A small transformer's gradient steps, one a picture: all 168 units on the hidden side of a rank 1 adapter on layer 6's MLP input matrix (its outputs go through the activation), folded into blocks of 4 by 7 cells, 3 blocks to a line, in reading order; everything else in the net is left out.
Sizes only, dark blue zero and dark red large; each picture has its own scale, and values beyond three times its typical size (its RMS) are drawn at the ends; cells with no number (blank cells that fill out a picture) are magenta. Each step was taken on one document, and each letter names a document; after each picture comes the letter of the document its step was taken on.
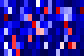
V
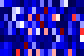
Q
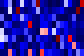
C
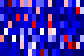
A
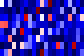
A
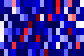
A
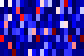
C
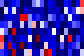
C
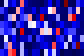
A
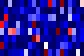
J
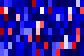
V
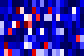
Q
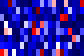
Q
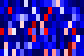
Q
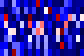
V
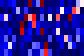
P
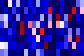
P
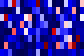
C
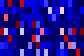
J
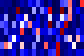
C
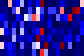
P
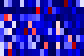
C
